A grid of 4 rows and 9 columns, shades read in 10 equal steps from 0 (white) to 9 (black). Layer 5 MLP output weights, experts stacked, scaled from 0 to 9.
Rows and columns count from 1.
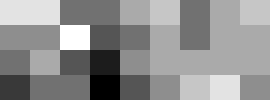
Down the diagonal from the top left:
1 4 6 9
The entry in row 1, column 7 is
5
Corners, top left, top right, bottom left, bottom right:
1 2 7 4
